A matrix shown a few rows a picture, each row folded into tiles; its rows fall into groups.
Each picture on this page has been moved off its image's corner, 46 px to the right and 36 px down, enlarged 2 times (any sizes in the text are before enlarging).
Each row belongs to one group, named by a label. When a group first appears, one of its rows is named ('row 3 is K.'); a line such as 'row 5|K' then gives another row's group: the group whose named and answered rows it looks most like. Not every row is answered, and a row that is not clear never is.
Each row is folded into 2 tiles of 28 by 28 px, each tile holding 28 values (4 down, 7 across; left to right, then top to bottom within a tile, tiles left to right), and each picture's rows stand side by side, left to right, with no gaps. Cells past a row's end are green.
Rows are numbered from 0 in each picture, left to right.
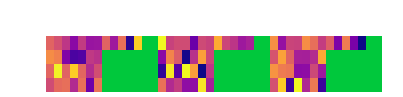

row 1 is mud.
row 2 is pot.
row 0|mud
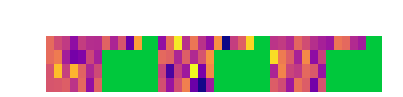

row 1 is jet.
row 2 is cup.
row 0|mud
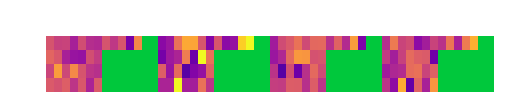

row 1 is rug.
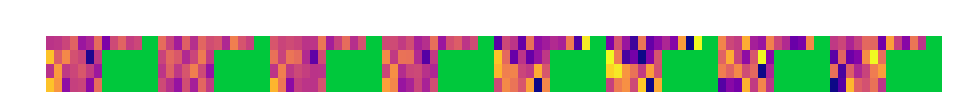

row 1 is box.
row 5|mud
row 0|cup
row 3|cup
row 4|mud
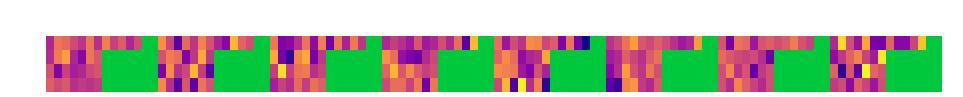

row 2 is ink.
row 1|box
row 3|mud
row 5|rug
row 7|jet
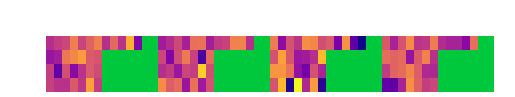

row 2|pot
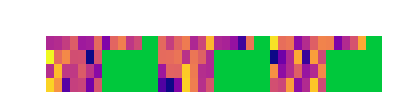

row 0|cup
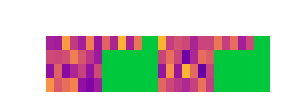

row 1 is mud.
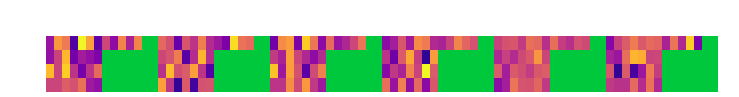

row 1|box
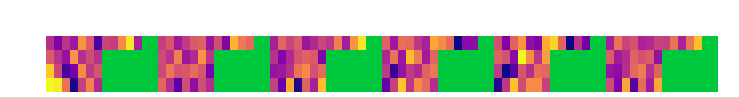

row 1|box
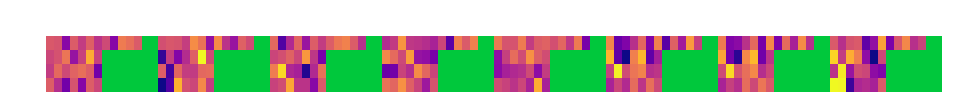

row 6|ink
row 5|ink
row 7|cup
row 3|jet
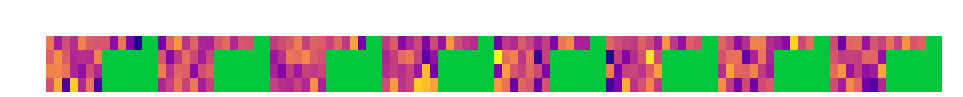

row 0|pot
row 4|cup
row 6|box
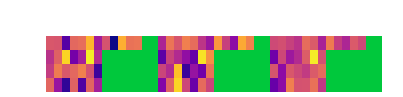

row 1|rug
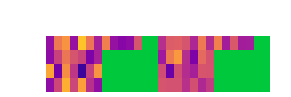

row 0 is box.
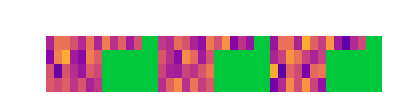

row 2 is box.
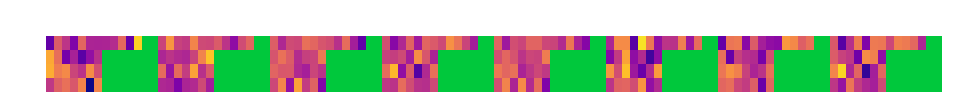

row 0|mud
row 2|pot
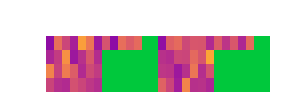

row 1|jet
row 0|box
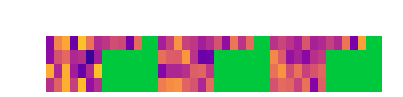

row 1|jet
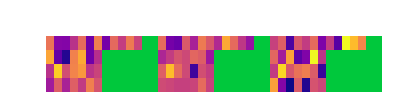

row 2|box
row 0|ink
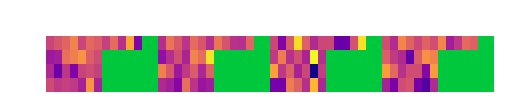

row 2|rug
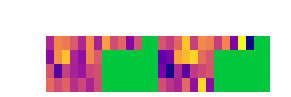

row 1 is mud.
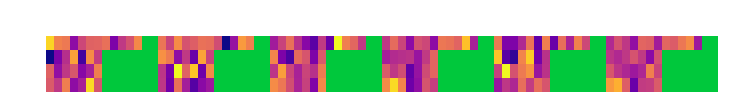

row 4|ink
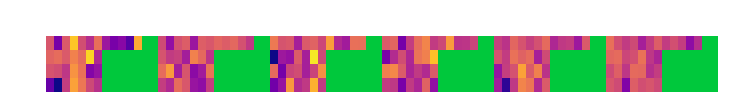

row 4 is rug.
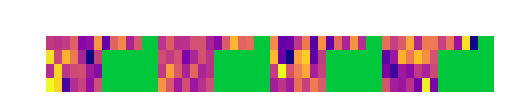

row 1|box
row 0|cup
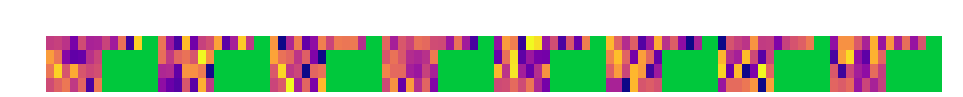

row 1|box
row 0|mud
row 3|pot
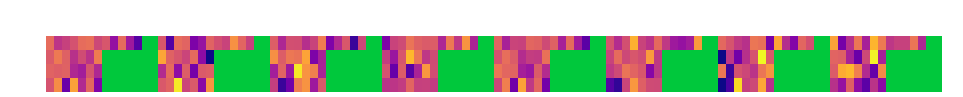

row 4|pot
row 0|pot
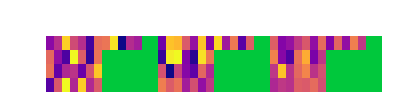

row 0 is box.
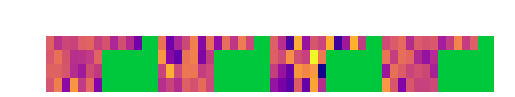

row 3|cup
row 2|box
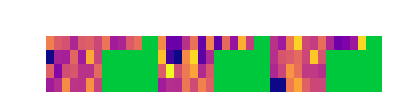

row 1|ink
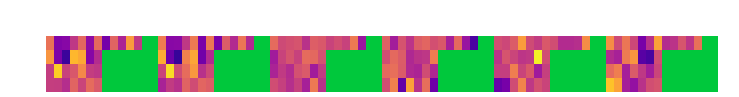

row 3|pot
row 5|cup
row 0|ink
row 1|ink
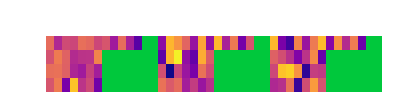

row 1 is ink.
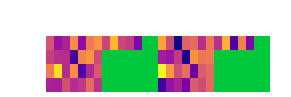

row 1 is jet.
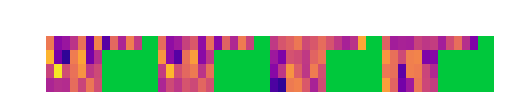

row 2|rug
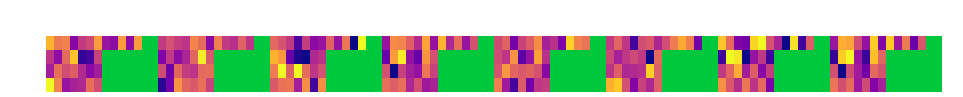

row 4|box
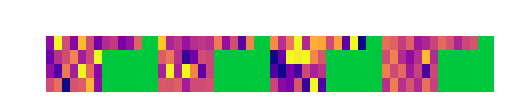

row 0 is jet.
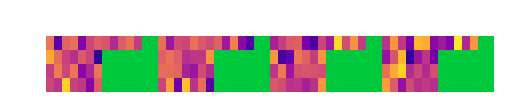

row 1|pot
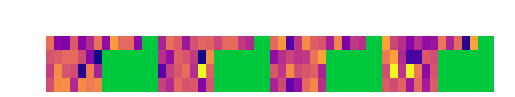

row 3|mud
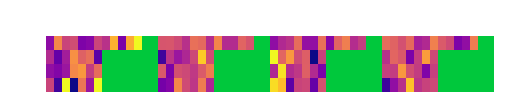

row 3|rug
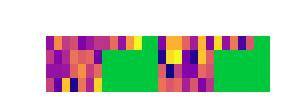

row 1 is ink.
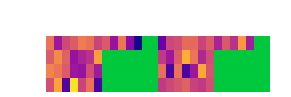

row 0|pot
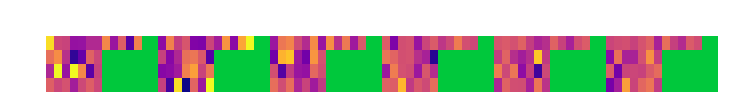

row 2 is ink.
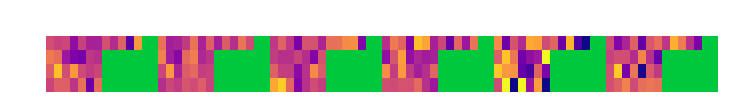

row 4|pot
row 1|ink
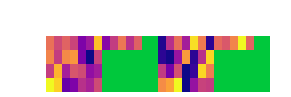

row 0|cup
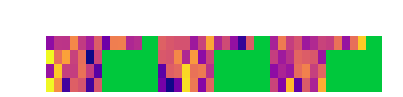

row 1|rug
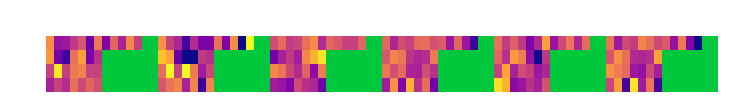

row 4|cup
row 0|ink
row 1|mud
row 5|pot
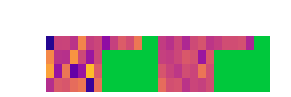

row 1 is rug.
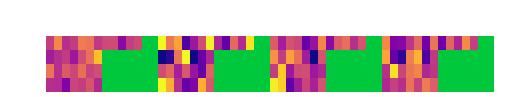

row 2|cup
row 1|cup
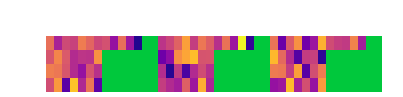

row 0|pot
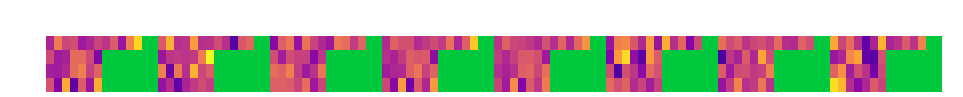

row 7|cup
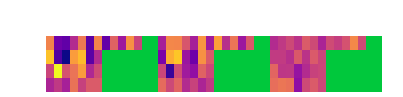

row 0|ink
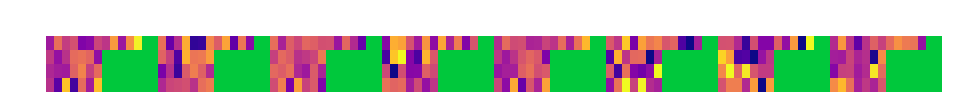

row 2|pot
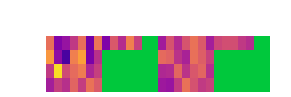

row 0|ink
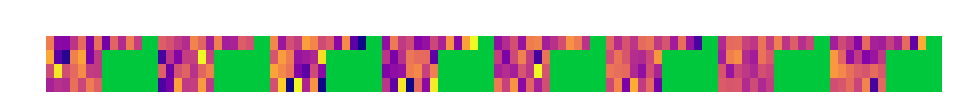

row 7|mud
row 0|ink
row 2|pot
